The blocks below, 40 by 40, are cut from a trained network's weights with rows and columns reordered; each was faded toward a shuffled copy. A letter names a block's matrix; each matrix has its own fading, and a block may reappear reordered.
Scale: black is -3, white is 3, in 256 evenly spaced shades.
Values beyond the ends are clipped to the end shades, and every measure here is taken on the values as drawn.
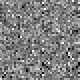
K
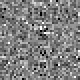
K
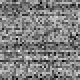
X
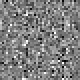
K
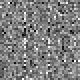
K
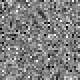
K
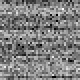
X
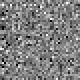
K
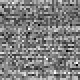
X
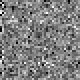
K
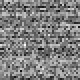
X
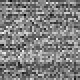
X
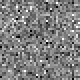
K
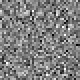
K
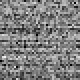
X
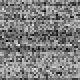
X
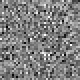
K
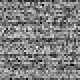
X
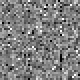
K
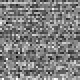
X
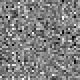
K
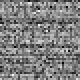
X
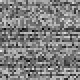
X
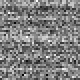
X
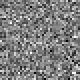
K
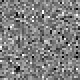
K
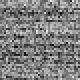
X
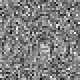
K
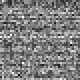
X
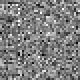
K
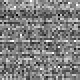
X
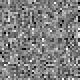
K
